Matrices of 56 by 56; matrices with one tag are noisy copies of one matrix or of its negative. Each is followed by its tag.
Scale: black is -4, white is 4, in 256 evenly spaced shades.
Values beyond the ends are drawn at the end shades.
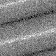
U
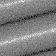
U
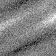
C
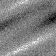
C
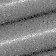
U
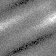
C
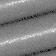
U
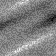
C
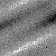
C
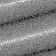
U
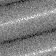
U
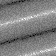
U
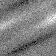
C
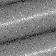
U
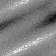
C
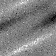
C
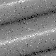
U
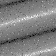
U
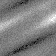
C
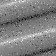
U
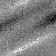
C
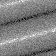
U
